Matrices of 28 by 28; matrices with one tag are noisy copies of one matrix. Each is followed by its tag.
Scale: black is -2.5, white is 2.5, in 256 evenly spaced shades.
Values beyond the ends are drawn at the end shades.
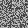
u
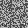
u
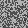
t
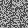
u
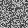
u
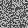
u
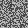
u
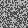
t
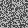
u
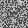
t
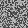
t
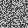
u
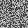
u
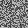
u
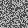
u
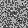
t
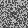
t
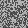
t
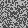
t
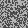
t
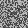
t
